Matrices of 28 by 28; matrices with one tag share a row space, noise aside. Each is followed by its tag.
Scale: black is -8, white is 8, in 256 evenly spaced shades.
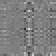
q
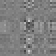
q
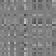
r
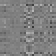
q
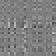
r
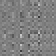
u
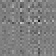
u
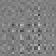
u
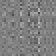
u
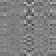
q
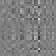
u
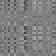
r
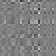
u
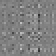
u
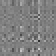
u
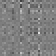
u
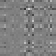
q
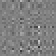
u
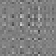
u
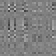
r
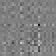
u
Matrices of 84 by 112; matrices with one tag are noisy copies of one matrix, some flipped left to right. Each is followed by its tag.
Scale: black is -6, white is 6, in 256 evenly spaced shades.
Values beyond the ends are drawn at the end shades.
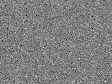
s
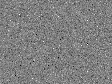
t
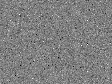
t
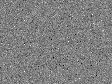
t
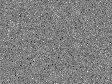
t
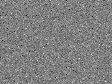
s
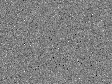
t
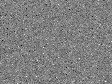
s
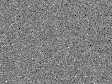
s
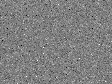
s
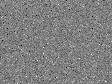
s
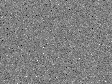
s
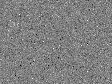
t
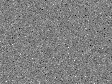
s
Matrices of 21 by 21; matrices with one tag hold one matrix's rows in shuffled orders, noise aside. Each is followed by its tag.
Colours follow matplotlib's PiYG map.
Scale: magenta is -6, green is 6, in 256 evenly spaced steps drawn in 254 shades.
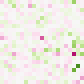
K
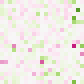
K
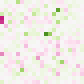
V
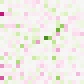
V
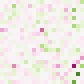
K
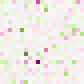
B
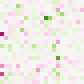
V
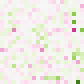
K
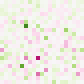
B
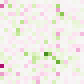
V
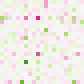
B
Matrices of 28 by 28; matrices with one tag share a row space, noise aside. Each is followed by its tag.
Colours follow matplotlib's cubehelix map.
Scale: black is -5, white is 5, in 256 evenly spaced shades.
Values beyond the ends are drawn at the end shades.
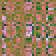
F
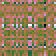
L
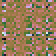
F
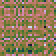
L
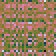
L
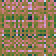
L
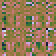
F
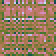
L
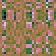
F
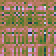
L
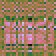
L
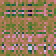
L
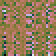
F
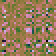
F
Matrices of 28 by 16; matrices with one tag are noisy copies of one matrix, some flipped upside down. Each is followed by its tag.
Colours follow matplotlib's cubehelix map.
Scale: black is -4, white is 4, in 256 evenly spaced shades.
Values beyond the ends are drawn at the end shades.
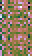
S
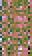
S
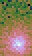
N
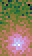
N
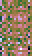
S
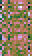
S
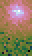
N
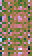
S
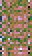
S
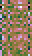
S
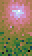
N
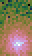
N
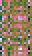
S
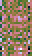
S
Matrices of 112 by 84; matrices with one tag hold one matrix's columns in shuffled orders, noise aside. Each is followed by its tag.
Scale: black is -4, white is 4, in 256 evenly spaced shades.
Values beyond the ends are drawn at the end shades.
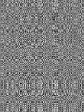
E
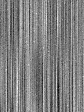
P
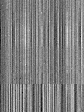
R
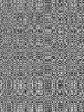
E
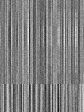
R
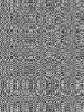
E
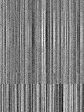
R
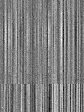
R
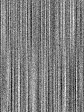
P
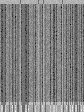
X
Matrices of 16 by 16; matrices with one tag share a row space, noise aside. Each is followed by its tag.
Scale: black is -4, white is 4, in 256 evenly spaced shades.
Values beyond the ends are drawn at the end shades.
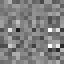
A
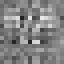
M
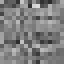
M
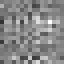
M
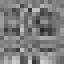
M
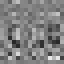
A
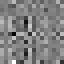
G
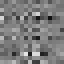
M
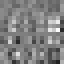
A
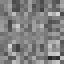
A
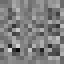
A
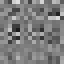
A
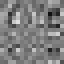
A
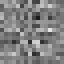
M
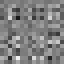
A
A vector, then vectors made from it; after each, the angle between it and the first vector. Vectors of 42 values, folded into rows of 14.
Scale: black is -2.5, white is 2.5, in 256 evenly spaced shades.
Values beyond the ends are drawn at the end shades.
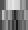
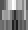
nearly parallel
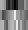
nearly opposite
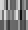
orthogonal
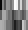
partly aligned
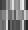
partly aligned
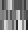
orthogonal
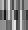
orthogonal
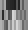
nearly opposite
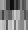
nearly opposite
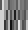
orthogonal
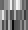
partly aligned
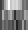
nearly parallel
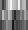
nearly parallel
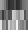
nearly opposite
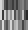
partly opposed
